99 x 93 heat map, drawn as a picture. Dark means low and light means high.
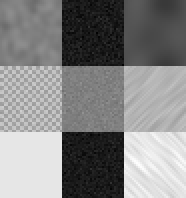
The table splits into 3 rows of 3 panels. Panel 1,1: middling, blotchy, faint in contrast. Panel 1,2: very low, fine-grained, faint in contrast. Panel 1,3: low, smooth, faint in contrast. Panel 2,1: high, checkered. Panel 2,2: middling, fine-grained, faint in contrast. Panel 2,3: high, slanting up to the right, faint in contrast. Panel 3,1: very high, flat. Panel 3,2: very low, fine-grained, faint in contrast. Panel 3,3: very high, slanting down to the right, faint in contrast.
